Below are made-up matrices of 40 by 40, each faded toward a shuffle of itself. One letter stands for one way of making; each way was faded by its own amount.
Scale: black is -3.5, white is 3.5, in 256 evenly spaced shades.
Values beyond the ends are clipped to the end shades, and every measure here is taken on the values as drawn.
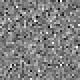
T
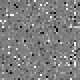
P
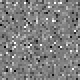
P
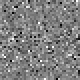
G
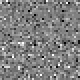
G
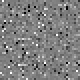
P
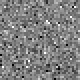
T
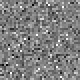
T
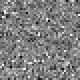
T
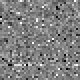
G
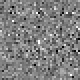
G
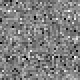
T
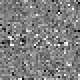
G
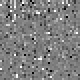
P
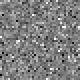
G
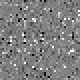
P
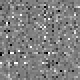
P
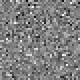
T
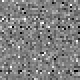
G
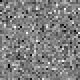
G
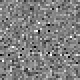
T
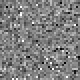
T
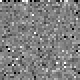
G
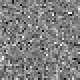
T
